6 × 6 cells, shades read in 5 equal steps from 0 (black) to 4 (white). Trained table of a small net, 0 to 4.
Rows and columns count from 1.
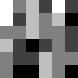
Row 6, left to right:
2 0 0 3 2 0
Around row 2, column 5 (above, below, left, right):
4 2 2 0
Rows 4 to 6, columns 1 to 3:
3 1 0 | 2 1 1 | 2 0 0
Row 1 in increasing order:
1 1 2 3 4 4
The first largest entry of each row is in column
1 1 3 1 4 4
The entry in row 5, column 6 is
2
